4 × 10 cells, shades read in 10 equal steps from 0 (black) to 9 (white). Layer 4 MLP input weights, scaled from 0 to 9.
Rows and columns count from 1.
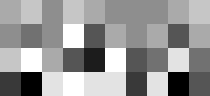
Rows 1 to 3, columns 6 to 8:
5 5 5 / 6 5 6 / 9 3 4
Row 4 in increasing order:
0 0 2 2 3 8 8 8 8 9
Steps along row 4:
down up up down same down up down up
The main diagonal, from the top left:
6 4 6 9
